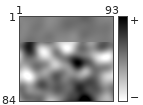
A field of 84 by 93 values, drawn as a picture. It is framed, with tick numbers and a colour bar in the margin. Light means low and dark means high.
Average level on the scale: 50%. Mirror symmetry: none. Seam: horizontal, 30% of the way down, the top part calmer. Lone odd cells: none.
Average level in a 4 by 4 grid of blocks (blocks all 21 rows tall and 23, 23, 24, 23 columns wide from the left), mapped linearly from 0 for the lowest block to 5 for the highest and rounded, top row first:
2 2 3 2 / 3 0 1 1 / 0 1 3 1 / 2 3 5 2
